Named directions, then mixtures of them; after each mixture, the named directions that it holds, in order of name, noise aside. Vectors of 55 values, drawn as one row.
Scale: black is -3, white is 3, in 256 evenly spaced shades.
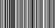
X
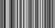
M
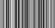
M, X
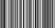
M, X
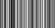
M, X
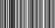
M, X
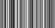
M, X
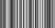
M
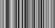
M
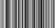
M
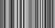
M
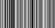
X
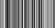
M, X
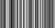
M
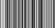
M, X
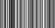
M, X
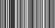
M, X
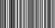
M, X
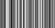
M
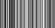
M, X
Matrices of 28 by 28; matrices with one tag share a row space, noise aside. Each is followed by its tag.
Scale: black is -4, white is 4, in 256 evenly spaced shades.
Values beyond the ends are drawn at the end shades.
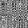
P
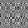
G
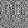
G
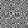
G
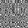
G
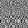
G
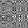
P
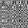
P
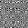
G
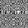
G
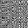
P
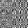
P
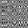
P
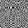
G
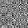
P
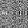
P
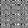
G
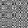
P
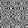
G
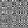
P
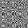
P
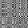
P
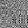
P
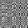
P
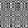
G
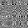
P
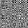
P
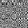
P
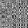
P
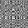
G
